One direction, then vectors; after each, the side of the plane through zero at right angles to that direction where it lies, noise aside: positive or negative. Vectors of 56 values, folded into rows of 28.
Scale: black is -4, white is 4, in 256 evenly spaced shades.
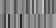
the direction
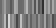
negative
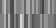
negative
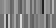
negative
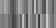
positive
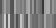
negative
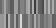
negative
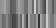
positive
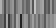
positive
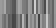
positive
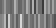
negative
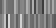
negative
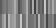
negative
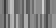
positive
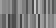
positive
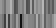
positive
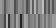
positive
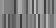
positive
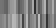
negative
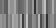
negative
